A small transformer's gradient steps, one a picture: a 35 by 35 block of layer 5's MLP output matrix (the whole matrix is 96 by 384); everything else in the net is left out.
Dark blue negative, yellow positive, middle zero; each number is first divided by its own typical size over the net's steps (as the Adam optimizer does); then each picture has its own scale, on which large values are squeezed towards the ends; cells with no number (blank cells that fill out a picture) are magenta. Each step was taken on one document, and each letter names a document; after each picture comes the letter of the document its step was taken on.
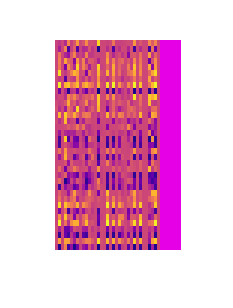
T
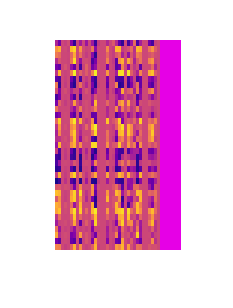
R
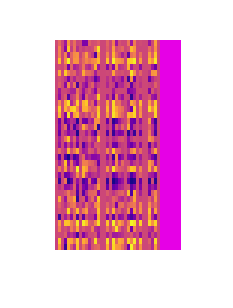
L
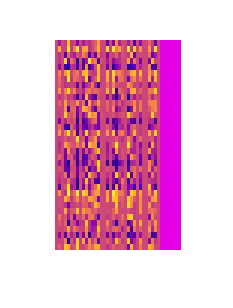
L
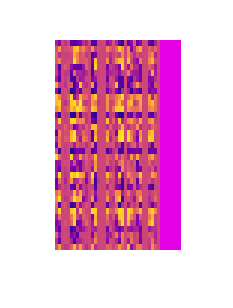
R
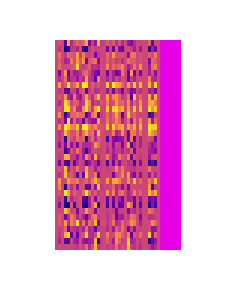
L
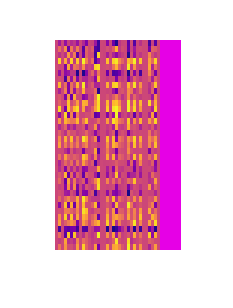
L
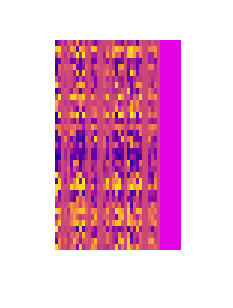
R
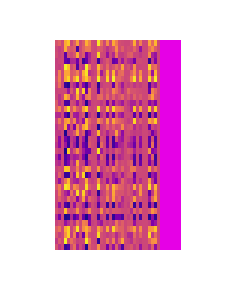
T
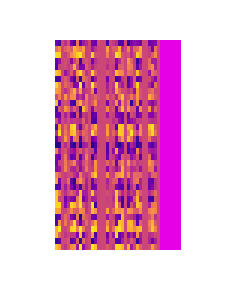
R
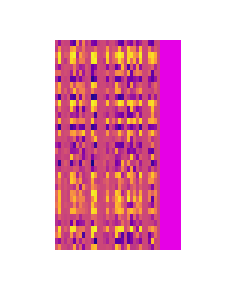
R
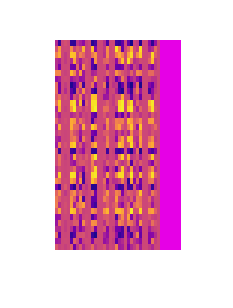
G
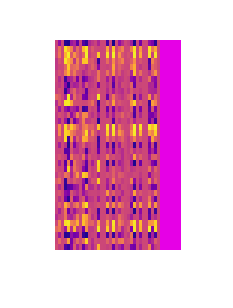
L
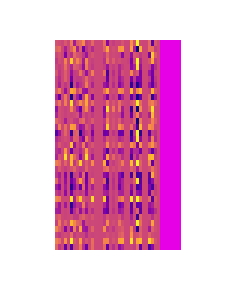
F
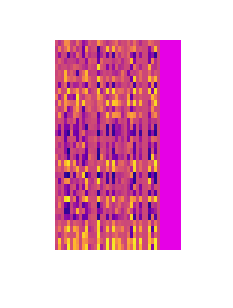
T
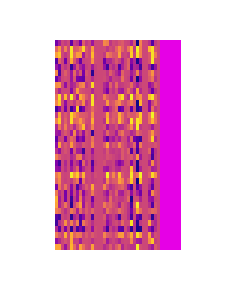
F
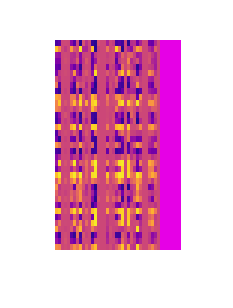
R
